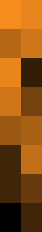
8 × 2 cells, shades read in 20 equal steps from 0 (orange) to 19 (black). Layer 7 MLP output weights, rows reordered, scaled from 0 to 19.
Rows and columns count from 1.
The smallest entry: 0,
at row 1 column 1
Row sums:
1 8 16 13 13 18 25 33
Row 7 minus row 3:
13 -4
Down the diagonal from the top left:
0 3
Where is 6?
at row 5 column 2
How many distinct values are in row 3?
2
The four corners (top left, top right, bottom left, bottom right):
0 1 19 14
